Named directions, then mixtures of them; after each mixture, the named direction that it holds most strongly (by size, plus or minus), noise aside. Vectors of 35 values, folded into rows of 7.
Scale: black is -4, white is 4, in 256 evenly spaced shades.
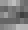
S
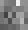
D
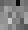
D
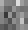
D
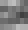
S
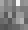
D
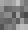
S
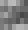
S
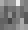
D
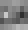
S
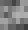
S
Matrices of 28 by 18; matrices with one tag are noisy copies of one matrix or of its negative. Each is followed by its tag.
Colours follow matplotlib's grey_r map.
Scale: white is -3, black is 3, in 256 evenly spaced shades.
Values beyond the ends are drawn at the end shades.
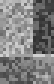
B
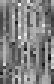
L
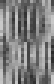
L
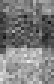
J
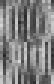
L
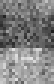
J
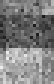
J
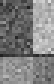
B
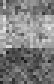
J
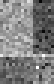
B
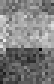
J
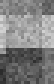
J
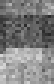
J
